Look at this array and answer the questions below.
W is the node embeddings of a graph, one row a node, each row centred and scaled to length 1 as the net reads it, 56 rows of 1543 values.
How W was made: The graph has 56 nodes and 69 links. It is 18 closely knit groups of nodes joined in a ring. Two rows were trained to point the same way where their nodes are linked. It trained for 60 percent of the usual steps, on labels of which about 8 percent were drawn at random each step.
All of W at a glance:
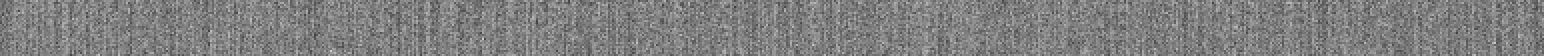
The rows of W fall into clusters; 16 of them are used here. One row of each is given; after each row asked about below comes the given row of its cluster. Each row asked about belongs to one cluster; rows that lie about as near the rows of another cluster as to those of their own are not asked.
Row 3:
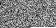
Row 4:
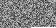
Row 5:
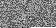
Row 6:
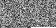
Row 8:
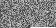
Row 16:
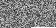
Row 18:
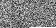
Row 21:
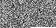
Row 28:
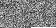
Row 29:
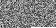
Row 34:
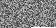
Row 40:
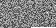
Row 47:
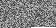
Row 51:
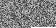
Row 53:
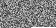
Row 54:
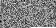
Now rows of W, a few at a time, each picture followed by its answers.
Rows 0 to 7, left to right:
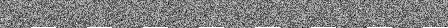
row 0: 51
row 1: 34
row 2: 3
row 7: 5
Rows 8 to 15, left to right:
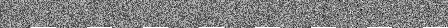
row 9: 34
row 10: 8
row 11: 4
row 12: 28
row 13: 28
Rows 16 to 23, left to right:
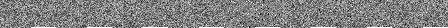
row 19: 29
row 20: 47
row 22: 18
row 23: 5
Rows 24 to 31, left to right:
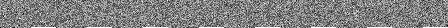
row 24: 29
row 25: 3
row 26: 54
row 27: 40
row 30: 21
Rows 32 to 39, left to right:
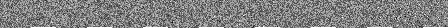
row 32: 4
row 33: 51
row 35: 8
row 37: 4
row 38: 16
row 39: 53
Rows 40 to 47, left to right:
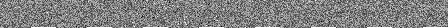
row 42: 21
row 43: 47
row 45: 40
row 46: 16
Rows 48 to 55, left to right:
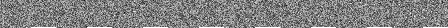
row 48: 54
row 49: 53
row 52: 51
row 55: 6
